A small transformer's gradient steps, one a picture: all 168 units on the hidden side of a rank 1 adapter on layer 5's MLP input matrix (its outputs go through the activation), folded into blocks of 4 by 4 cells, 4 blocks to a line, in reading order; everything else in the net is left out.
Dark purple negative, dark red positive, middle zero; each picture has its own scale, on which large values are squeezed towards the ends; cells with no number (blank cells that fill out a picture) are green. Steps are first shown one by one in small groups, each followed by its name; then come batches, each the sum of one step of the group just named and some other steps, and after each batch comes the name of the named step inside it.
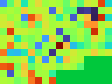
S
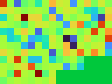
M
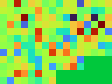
M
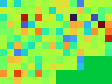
M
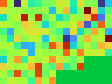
M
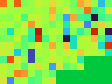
M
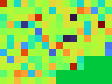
M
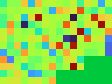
S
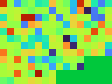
M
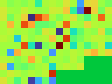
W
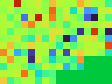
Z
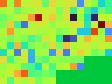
Z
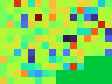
Z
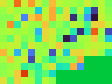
Z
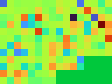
W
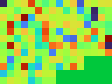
W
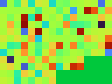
W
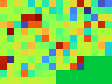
W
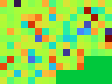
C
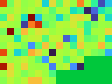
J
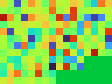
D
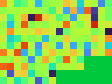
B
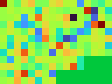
B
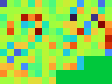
J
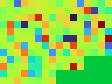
C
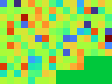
C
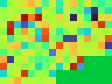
J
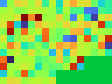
J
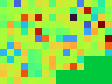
C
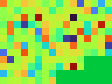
B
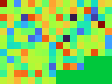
D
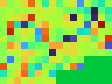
J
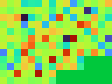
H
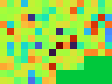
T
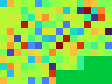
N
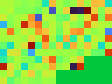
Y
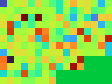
T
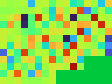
H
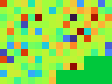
T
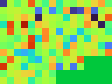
Y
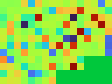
T
